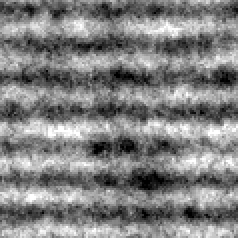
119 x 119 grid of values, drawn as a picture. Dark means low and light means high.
On average the colour sits 50% of the way up the scale. Stripes running across repeat 7 times from top to bottom. There is no seam.
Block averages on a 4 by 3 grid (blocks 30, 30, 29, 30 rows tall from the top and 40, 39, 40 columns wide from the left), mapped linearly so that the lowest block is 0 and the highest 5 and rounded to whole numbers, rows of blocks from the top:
1 1 2
0 0 1
5 1 5
3 0 2
